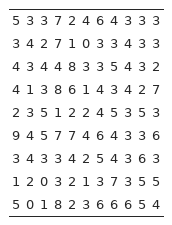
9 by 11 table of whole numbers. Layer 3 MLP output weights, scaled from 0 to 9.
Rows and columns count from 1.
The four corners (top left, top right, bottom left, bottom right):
5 3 5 4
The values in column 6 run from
0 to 4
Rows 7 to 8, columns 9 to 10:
3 6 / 3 5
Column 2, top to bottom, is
3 4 3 1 3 4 4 2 0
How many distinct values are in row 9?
8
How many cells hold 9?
1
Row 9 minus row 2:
2 -4 -1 1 1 3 3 3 2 2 1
